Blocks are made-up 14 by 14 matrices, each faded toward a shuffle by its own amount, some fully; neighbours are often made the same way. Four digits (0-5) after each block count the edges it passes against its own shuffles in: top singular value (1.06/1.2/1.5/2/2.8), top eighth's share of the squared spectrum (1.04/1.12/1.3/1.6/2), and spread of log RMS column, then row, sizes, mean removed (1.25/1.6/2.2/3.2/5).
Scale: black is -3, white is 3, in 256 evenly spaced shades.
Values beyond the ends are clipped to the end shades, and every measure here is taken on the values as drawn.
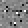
1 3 0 0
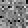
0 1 0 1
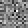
2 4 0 2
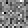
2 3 0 0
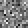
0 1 0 0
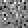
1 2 0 0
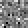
0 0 0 0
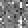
2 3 1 0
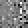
2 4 2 0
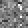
1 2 1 0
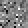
0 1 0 0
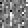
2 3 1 0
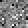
1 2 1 1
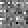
1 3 0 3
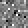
0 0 0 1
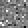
0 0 0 0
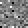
1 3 0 0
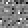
0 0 0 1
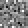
0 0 0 0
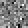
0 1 0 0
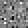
1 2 1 0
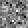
1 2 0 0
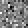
0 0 0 0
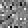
1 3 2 1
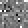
1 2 0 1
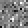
0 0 0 0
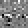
2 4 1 2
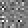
3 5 2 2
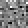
1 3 1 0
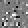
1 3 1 0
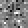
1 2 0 0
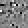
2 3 0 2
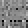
3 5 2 1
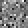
0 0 0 0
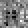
3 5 2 2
